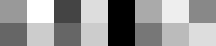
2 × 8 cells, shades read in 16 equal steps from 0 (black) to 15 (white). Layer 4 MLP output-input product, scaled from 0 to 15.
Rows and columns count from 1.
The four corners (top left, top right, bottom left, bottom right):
9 8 6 13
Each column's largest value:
9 15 6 13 0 10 14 13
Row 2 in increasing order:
0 6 6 7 11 12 12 13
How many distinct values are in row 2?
6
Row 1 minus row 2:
3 3 -2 1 0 3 3 -5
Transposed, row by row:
9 6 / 15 12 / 4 6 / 13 12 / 0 0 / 10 7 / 14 11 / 8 13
